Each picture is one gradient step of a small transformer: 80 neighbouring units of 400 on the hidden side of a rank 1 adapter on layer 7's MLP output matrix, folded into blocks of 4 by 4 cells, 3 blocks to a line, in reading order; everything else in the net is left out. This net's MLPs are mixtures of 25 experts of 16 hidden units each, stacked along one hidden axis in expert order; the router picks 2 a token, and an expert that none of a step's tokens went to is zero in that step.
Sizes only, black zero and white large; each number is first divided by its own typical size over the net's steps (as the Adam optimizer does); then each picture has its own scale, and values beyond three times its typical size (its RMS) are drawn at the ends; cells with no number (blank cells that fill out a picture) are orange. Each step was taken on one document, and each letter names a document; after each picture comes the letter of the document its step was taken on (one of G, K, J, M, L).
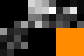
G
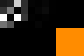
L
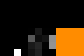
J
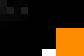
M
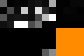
M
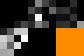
G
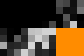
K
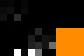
J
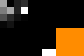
M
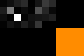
L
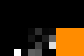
J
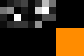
L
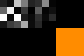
L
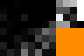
K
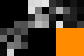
G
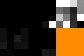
K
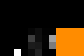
J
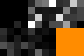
K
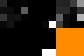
M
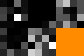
K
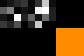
L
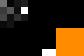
M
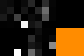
J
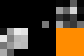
G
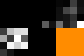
G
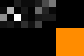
L
